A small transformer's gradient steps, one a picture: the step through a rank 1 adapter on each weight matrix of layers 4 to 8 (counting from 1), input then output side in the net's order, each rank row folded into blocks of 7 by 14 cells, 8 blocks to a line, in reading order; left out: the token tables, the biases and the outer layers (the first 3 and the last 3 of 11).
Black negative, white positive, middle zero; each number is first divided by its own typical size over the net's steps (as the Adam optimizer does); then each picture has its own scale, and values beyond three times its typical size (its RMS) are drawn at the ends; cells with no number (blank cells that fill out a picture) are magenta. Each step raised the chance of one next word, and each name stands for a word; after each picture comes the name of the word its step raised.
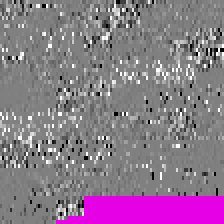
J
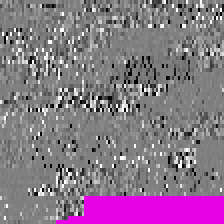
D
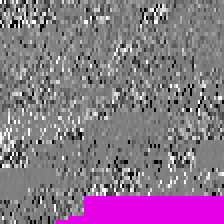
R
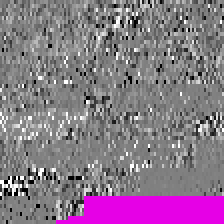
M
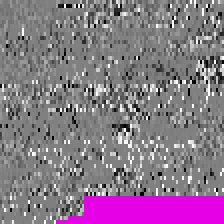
M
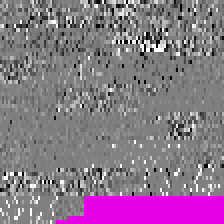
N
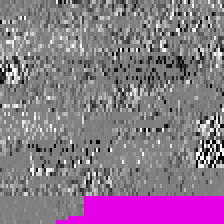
M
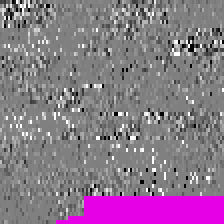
J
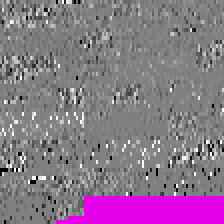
J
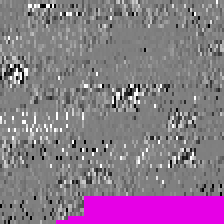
J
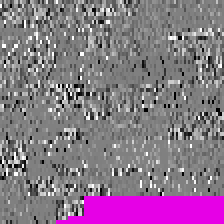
D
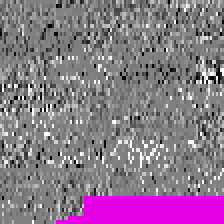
M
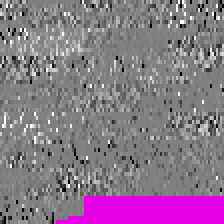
R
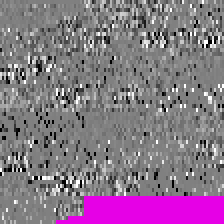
D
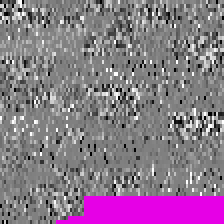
R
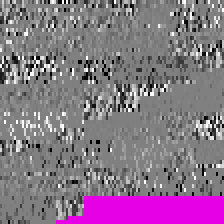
M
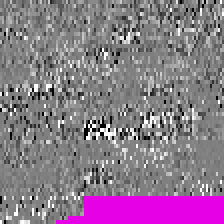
N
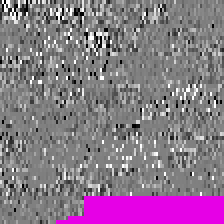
D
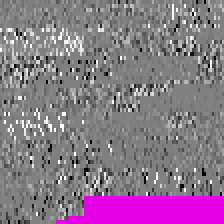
J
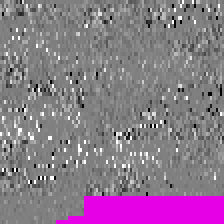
J
